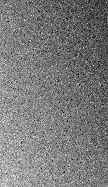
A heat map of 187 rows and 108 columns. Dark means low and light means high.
The ninth with the highest average is the bottom left. Values rise toward the bottom left. No single row or column stands out from its neighbours. The ninth with the lowest average is the top right. Neither half mirrors the other.
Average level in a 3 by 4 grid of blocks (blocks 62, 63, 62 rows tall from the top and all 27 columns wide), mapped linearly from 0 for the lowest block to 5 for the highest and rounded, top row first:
3210 | 4321 | 5432
